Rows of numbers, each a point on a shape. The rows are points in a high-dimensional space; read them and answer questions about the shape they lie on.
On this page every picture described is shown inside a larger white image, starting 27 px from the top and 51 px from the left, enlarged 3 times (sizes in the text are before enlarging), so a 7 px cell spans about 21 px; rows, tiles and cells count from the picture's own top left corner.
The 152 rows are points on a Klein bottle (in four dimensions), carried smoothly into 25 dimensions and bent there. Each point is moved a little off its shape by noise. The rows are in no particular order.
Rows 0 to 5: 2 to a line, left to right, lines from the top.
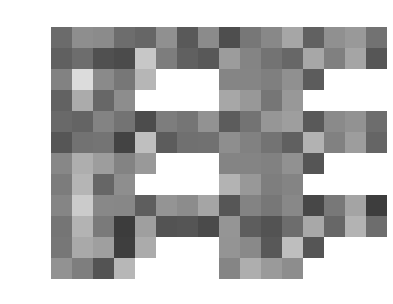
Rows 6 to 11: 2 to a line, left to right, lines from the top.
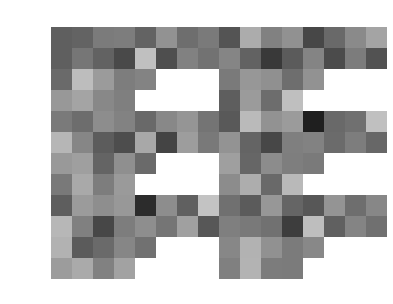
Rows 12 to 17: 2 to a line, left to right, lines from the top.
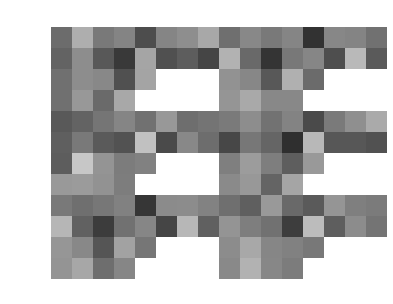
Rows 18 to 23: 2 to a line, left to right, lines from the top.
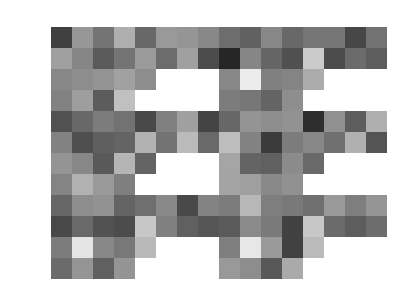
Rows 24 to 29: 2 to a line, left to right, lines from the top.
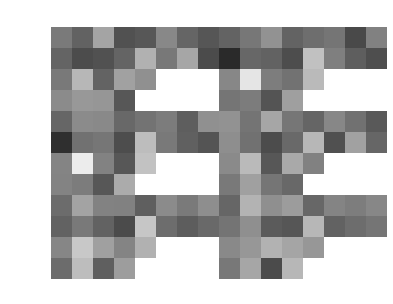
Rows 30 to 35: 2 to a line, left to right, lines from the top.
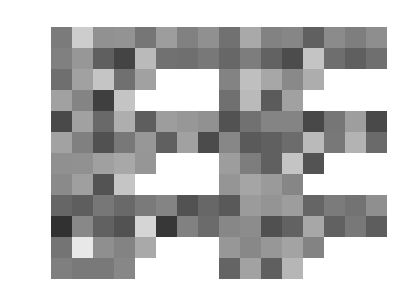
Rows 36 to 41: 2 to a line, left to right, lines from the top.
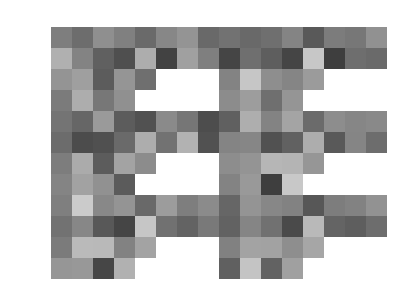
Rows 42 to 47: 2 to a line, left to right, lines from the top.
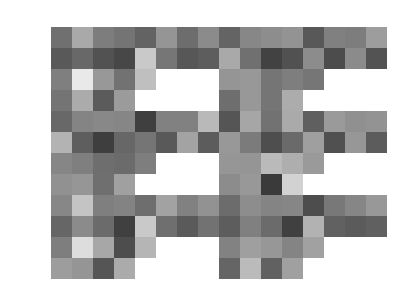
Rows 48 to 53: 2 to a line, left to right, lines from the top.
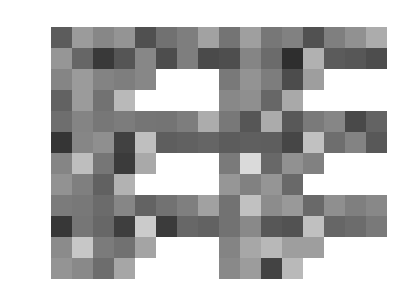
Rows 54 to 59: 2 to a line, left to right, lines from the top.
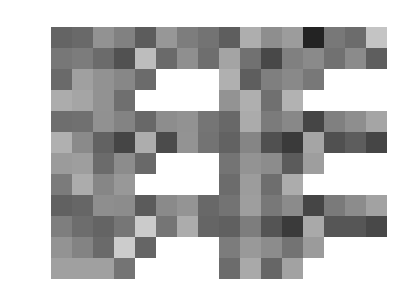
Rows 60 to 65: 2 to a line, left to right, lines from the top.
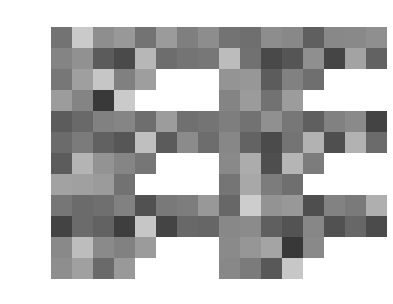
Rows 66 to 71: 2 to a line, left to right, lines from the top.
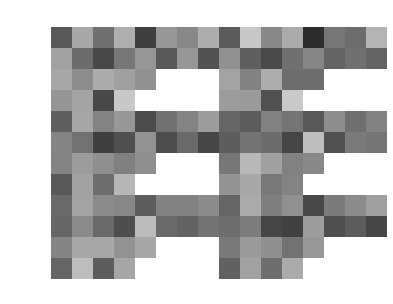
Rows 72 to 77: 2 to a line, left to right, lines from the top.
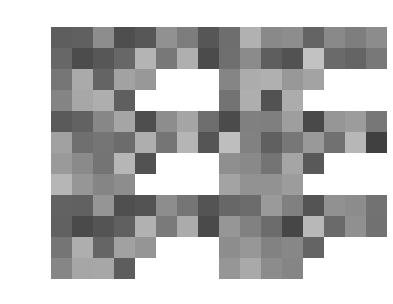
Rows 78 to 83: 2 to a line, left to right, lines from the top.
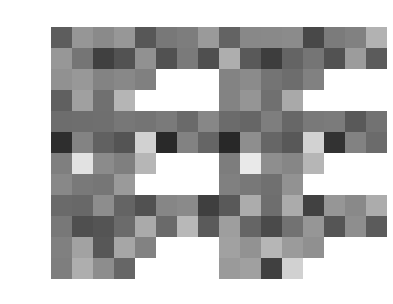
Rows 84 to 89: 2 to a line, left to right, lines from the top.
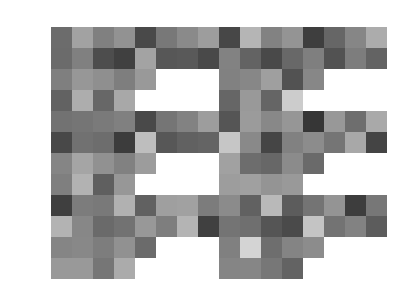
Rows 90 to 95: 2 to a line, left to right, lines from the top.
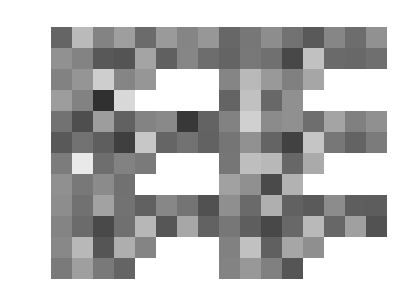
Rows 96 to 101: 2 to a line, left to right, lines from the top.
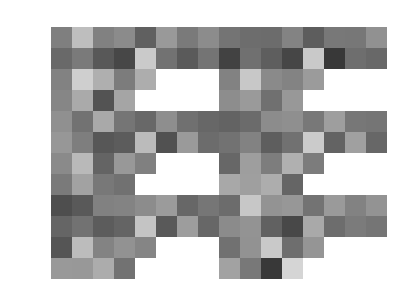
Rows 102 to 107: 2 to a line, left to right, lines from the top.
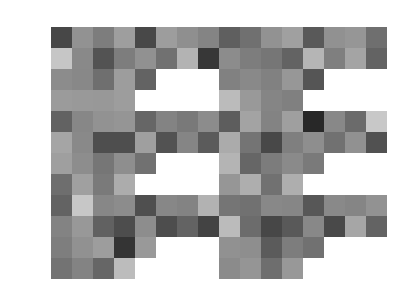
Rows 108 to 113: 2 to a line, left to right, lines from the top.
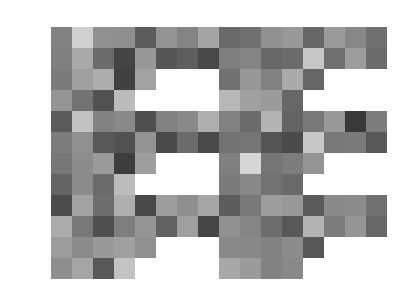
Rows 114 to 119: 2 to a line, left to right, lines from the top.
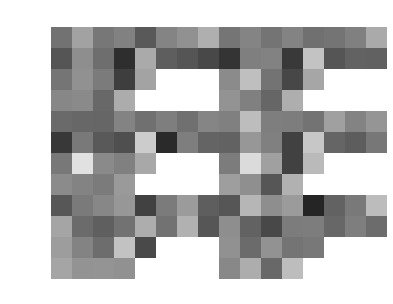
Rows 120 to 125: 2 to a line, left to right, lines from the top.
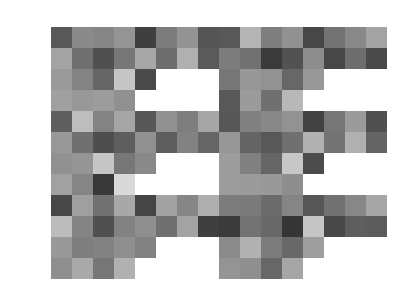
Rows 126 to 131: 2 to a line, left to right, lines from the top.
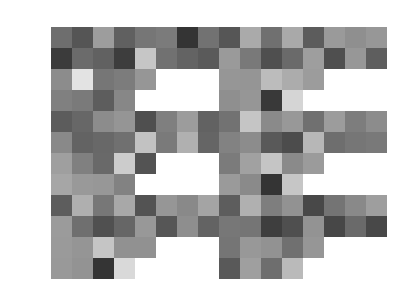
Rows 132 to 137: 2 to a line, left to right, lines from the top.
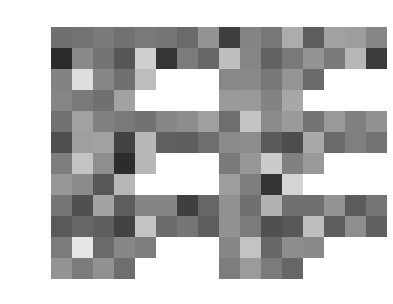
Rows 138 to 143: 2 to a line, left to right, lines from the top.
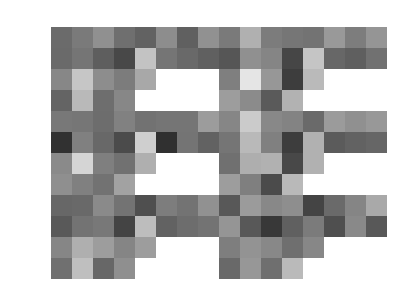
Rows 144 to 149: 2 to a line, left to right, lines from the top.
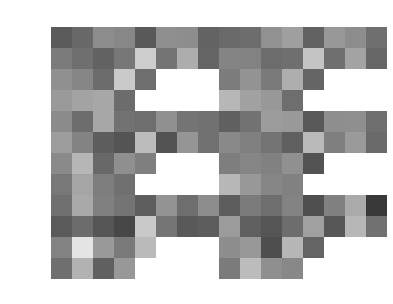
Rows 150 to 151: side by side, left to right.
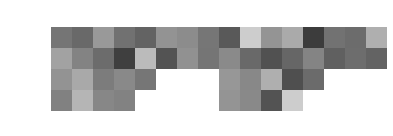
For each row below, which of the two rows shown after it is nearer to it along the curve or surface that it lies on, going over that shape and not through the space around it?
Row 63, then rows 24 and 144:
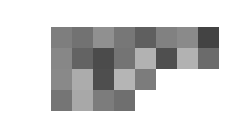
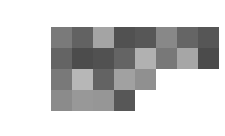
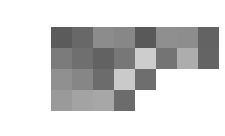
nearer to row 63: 24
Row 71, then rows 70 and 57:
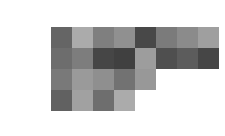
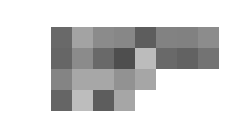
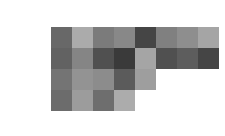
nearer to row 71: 57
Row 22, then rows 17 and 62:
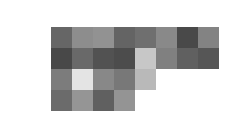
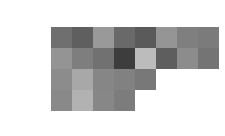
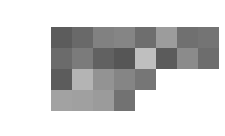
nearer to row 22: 17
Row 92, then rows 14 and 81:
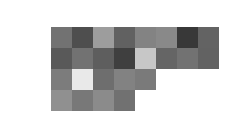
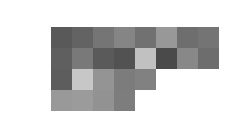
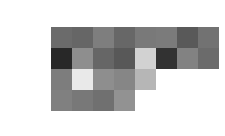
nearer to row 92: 81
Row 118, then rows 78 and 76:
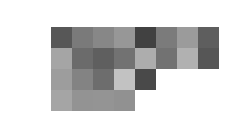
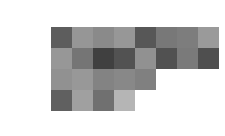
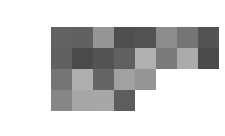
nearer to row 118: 76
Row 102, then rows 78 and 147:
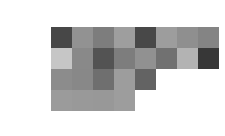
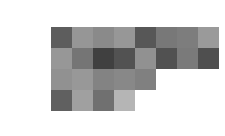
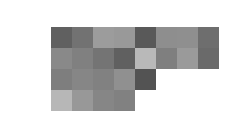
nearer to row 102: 147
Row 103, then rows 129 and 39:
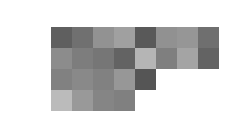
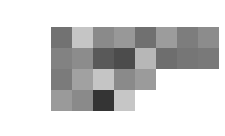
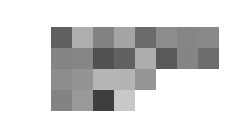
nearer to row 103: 39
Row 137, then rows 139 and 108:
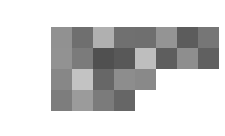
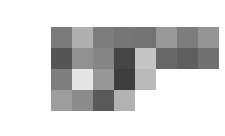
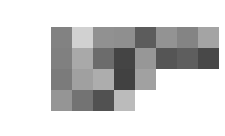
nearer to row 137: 139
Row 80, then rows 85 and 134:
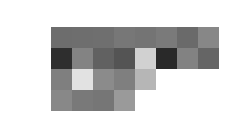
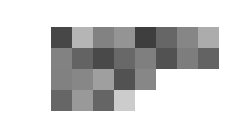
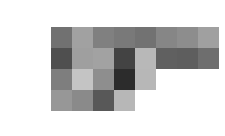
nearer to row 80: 134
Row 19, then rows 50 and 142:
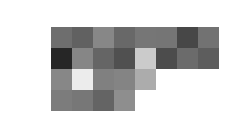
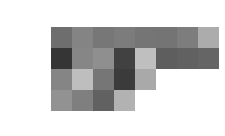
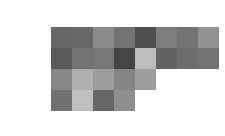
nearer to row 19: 50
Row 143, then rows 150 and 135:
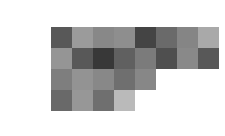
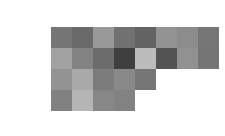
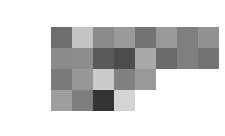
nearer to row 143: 150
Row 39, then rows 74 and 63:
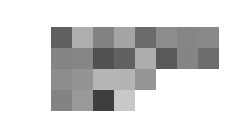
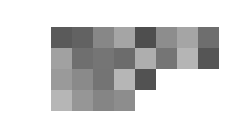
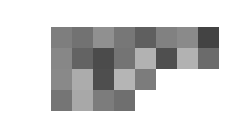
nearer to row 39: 74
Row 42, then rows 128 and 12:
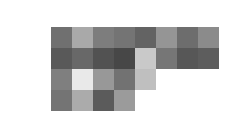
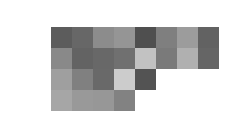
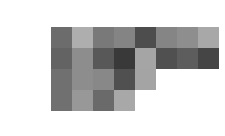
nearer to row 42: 12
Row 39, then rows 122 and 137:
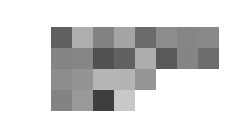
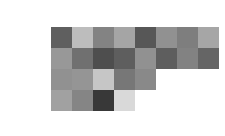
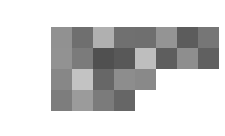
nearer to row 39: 122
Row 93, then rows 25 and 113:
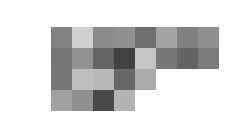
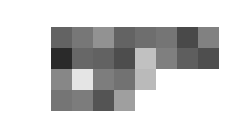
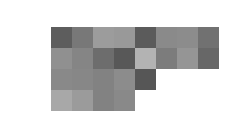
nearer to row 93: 25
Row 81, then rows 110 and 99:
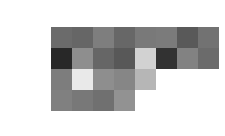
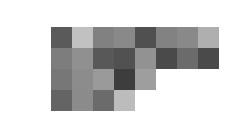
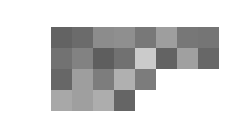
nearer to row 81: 99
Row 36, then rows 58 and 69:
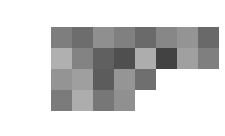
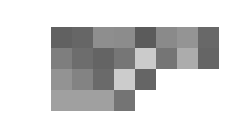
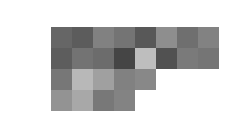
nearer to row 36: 69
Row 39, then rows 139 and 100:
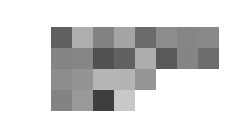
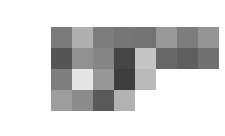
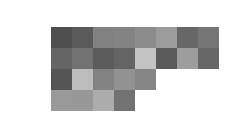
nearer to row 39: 139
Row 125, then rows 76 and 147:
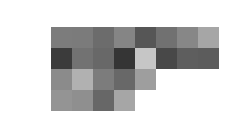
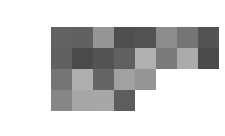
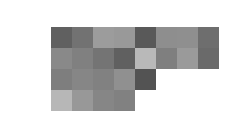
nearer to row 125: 147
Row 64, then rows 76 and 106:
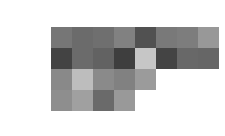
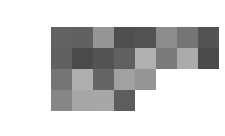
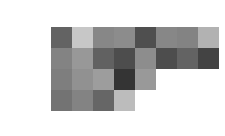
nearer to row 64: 106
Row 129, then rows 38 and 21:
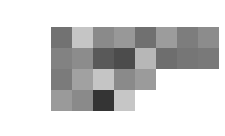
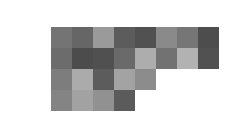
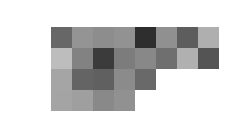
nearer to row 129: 21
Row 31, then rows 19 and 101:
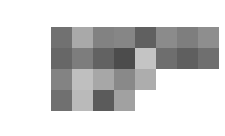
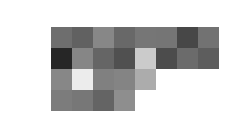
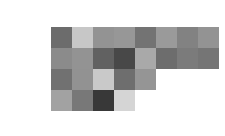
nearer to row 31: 101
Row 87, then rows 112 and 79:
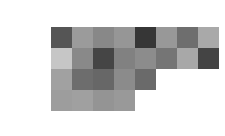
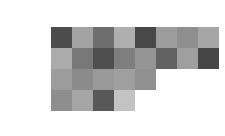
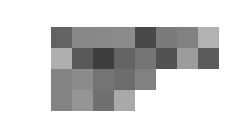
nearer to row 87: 112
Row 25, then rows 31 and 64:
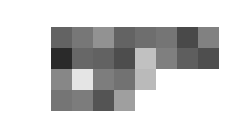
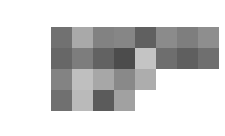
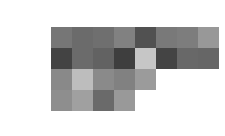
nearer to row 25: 31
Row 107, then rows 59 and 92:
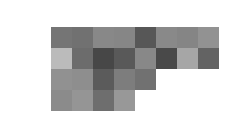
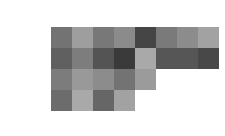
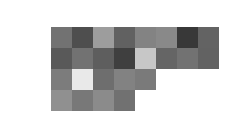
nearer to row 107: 59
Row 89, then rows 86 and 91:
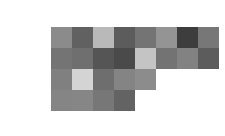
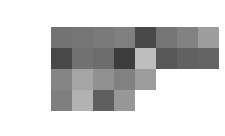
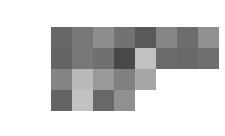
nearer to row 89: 91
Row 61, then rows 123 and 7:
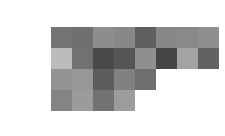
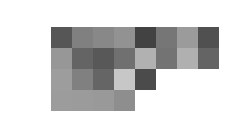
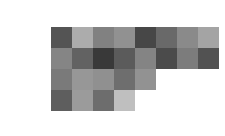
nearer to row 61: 7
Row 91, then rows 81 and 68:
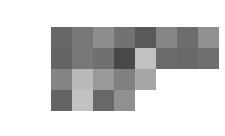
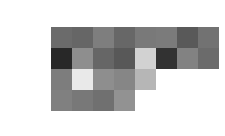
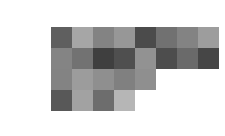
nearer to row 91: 68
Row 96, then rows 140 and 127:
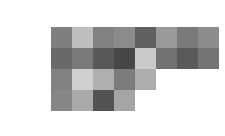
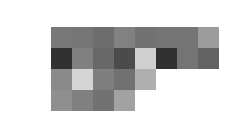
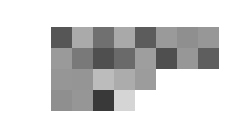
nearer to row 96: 127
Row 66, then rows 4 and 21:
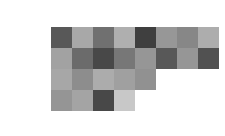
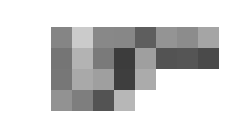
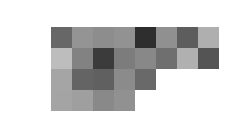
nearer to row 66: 21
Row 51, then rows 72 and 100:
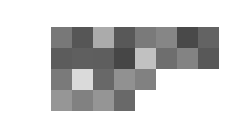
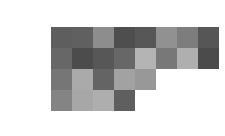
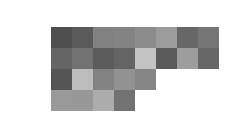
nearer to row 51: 72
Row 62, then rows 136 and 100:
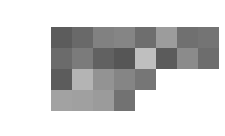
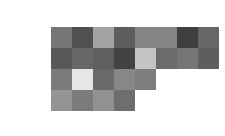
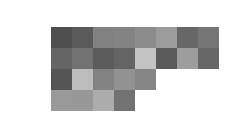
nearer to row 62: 100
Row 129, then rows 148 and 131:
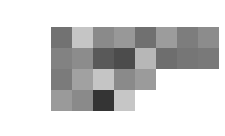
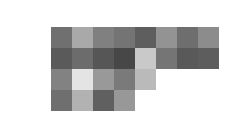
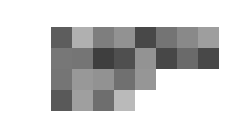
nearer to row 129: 148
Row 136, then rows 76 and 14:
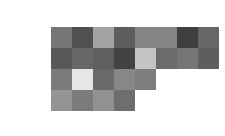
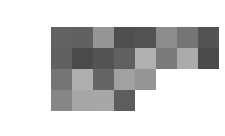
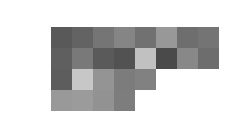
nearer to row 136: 76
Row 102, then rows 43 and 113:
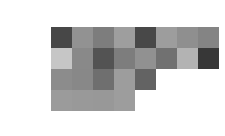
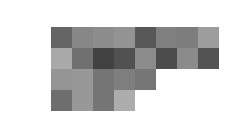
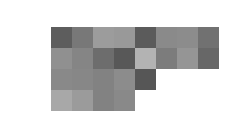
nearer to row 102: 113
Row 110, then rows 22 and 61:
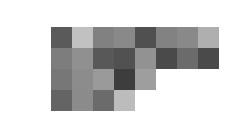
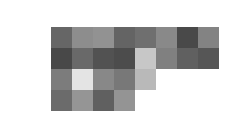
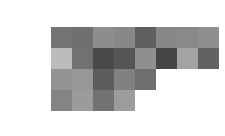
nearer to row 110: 61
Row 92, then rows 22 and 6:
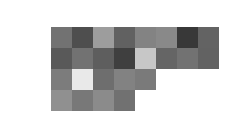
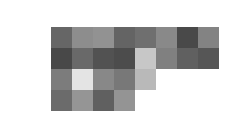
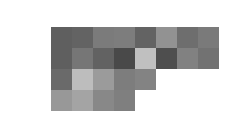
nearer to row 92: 22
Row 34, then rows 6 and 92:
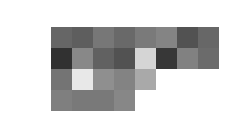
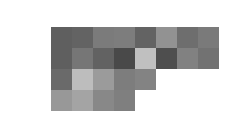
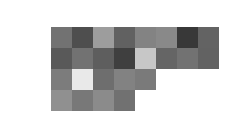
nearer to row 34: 92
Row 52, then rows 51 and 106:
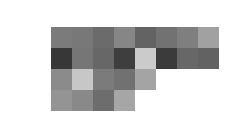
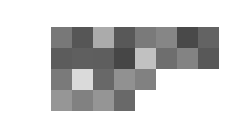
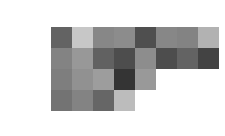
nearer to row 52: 106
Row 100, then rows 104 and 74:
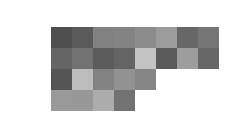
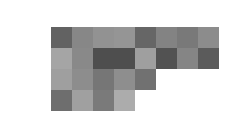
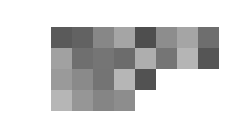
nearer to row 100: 74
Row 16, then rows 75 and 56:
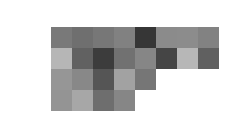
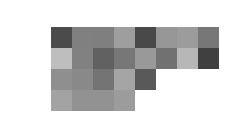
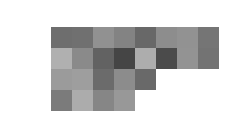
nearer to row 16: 56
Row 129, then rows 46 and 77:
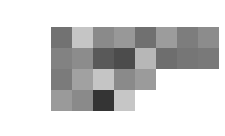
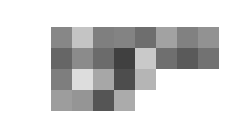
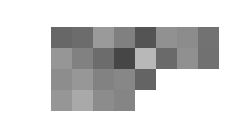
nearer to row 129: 46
